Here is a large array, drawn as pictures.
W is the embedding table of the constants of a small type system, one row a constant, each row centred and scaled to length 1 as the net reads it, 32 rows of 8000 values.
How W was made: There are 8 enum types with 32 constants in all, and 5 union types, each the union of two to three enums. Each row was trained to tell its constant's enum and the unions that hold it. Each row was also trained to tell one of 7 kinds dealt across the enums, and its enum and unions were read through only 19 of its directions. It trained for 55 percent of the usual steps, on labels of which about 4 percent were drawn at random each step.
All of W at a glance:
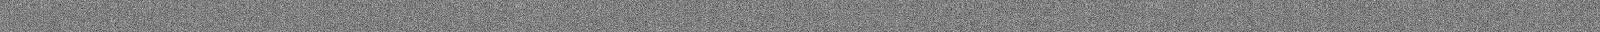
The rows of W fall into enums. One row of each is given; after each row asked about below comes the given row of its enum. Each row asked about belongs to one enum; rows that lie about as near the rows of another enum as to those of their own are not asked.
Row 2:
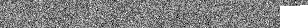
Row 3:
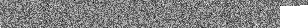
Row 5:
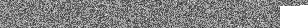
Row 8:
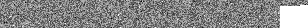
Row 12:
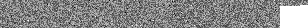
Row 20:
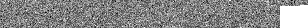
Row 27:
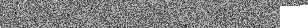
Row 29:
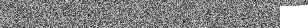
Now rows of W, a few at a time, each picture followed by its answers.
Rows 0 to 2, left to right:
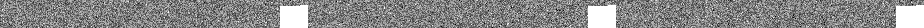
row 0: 12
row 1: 8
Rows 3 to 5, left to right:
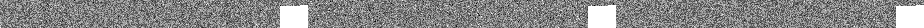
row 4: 5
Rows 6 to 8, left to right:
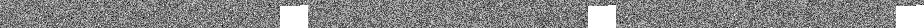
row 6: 27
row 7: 3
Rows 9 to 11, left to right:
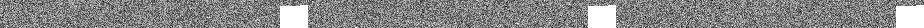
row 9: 12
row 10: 2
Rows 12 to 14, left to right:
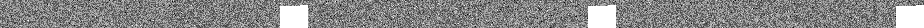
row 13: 5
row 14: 3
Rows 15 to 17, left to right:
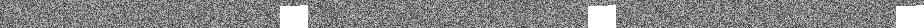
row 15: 12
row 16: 29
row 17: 27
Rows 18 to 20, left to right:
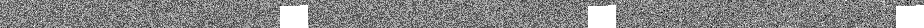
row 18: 20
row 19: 27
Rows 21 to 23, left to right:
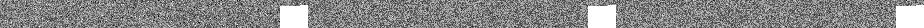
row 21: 3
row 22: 29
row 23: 12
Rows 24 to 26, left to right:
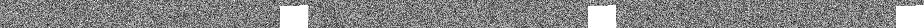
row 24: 2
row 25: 29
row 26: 5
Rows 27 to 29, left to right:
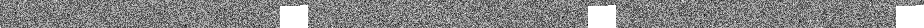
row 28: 3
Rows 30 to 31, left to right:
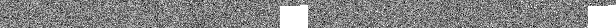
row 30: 20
